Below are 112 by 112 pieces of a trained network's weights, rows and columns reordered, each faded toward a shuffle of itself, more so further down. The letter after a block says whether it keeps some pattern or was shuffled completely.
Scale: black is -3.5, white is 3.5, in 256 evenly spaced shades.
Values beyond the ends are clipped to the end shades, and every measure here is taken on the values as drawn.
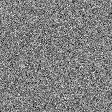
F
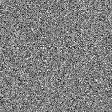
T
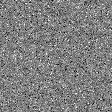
F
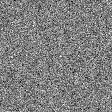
F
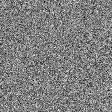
F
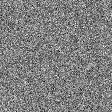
F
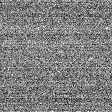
T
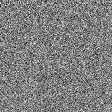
T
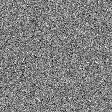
F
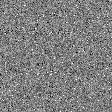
T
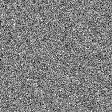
T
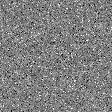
F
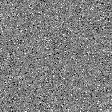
T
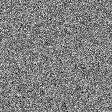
F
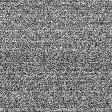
T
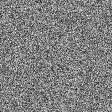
F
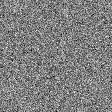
F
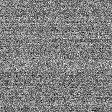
T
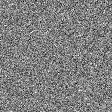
F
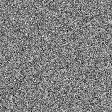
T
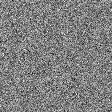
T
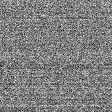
T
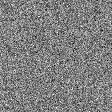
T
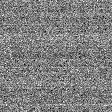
T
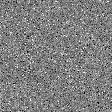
T
